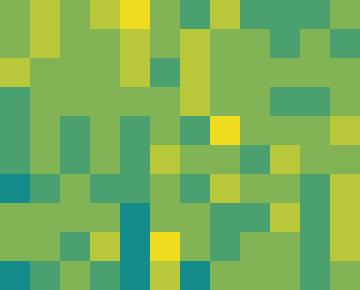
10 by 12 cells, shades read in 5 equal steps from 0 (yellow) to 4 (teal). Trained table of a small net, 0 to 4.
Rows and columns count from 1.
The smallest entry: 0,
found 3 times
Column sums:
26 20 23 20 25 17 22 18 23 21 26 17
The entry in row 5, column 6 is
2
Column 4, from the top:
1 2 2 2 2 2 3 2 1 3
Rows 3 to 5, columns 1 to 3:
1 2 2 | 3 2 2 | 3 2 3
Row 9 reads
2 2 3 1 4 0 2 3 2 2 3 1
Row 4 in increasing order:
1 2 2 2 2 2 2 2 2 3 3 3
